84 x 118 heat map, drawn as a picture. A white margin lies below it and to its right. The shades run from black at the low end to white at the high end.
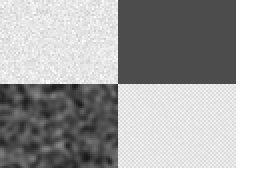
It is made of 2 by 2 panels. Panel 1,1: very high, fine-grained, faint in contrast. Panel 1,2: low, flat. Panel 2,1: low, blotchy. Panel 2,2: very high, checkered, faint in contrast.
